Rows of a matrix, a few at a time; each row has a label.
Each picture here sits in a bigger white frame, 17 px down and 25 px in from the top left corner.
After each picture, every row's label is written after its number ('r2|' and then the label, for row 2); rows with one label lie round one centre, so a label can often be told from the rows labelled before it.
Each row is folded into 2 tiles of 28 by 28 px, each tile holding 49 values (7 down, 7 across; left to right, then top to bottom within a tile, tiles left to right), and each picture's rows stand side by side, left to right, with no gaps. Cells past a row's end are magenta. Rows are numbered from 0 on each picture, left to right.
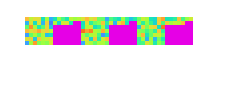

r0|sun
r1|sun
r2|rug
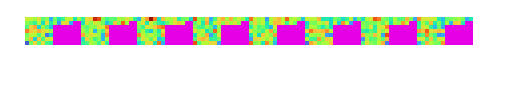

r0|sun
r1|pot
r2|pot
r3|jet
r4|jet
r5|sun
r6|pot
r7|sun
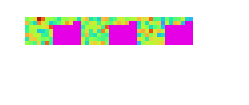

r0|pot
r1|rug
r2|sun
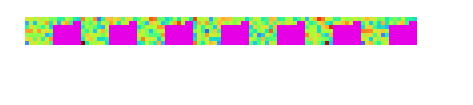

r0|sun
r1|jet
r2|pot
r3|jet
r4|rug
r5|pot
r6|sun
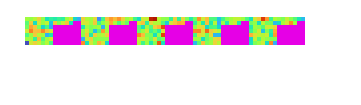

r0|sun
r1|jet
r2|pot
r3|sun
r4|pot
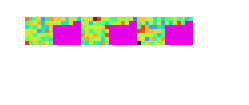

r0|jet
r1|pot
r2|sun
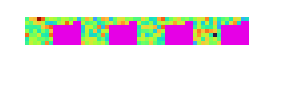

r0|pot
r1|rug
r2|rug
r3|sun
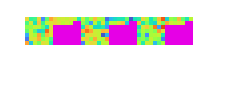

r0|jet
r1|sun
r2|rug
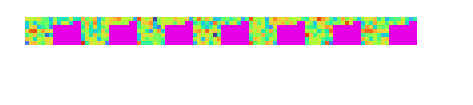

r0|sun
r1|jet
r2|jet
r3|sun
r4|jet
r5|pot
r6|sun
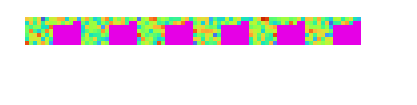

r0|jet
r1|rug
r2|pot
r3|sun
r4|pot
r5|sun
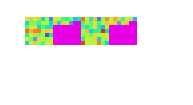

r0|sun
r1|jet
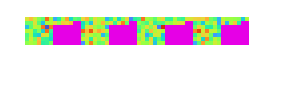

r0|rug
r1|sun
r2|rug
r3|sun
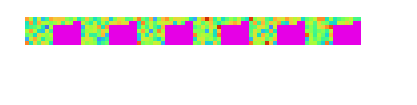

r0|jet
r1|rug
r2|jet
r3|pot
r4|jet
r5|pot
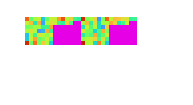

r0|jet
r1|jet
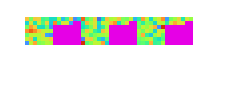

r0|sun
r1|jet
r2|rug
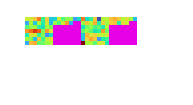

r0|sun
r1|jet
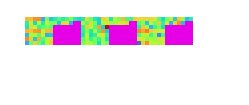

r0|sun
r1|rug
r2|sun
